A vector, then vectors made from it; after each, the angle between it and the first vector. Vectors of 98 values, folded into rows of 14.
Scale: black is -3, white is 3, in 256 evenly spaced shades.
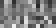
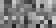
nearly opposite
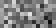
partly opposed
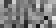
nearly opposite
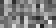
nearly parallel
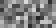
partly aligned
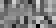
nearly opposite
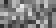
partly opposed
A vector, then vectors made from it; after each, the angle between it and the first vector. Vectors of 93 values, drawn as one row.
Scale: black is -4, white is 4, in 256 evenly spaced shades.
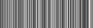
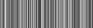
partly opposed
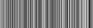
nearly opposite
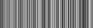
nearly parallel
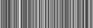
orthogonal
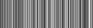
nearly parallel
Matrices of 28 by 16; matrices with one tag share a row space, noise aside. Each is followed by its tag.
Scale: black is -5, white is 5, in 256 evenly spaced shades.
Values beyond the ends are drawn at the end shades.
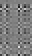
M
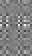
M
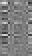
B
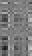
B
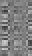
B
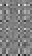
M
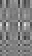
M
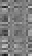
B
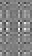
M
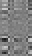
B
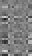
B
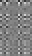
M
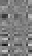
B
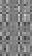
M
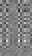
M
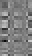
B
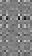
M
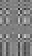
M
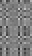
M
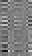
B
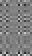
M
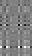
M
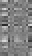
B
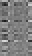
B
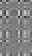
M
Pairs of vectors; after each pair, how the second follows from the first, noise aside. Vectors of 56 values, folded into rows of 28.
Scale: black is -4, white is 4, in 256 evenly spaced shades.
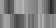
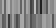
shuffled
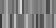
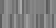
shrunk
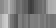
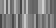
shuffled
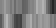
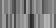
shuffled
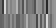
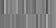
shrunk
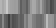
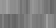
shrunk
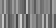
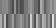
shuffled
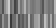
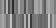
shuffled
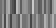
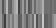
shuffled
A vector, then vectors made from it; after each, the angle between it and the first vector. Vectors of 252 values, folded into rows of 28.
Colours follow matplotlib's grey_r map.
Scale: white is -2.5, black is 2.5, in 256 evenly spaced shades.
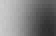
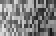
partly aligned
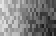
nearly parallel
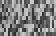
orthogonal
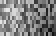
partly aligned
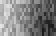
nearly parallel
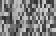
orthogonal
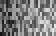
partly opposed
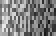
partly aligned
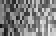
partly opposed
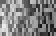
partly aligned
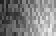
nearly opposite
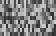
orthogonal
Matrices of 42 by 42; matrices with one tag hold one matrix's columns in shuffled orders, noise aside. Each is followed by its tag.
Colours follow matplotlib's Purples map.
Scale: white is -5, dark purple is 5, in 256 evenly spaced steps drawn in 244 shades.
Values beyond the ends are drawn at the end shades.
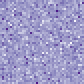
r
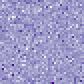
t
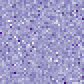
r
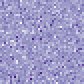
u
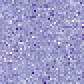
r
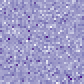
u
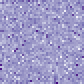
t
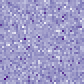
u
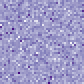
r
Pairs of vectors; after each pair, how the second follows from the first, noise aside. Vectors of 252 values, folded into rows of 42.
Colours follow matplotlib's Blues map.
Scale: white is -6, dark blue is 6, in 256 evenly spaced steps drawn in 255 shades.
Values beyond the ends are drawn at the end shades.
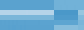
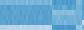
wrapped around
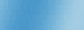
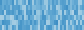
shuffled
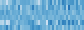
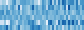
scaled up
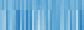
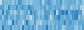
shuffled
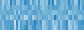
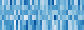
scaled up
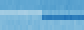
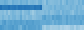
wrapped around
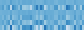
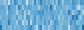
shuffled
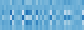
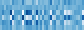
scaled up
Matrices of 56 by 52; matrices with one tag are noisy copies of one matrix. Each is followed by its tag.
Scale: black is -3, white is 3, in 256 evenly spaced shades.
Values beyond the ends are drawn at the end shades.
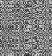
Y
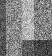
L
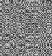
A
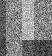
L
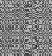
Y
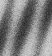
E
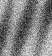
E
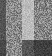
L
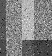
L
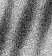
E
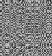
A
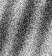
E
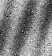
E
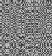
A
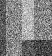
L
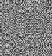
A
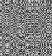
A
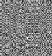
A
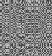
A
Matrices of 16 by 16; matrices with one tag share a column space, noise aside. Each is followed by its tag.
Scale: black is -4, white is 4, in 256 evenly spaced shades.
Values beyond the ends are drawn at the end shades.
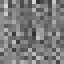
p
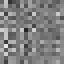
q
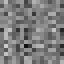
q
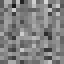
p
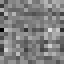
q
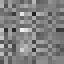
q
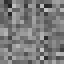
p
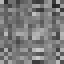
p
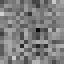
q
